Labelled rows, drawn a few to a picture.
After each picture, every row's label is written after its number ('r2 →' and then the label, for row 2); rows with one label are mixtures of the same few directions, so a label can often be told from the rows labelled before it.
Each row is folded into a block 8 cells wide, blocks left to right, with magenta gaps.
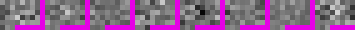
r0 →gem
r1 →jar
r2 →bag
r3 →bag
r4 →jar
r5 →bag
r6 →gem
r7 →jar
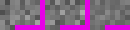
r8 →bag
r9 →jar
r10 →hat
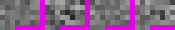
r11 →bag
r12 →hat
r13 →bag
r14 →hat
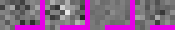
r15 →jar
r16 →jar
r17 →jar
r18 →gem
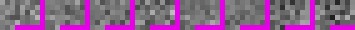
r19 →hat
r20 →gem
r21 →jar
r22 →jar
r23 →gem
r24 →bag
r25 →gem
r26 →gem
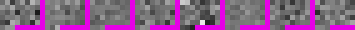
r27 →jar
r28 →gem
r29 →bag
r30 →jar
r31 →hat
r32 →jar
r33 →gem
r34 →bag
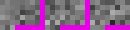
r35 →gem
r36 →bag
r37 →jar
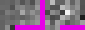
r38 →gem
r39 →jar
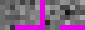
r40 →gem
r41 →jar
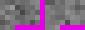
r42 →jar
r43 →hat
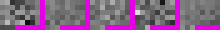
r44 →hat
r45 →bag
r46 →gem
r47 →bag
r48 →gem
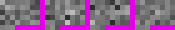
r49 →bag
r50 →gem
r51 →jar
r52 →jar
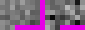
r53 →gem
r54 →gem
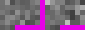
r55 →hat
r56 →hat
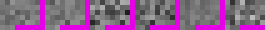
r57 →hat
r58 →hat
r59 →jar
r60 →hat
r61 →bag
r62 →bag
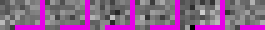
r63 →bag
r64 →bag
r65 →gem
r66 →bag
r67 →gem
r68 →bag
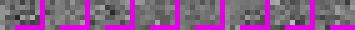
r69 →gem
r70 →bag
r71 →jar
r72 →hat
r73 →gem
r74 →gem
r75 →hat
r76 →gem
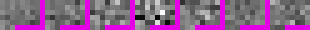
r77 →gem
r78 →gem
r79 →bag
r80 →gem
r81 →hat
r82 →gem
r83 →hat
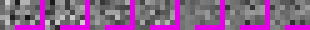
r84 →bag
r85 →bag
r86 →hat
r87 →jar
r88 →hat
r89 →jar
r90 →jar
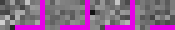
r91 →bag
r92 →hat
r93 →bag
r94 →gem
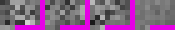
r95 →hat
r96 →jar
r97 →bag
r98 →gem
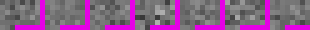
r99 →gem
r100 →bag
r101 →jar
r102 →gem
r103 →hat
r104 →bag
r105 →gem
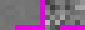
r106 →jar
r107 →bag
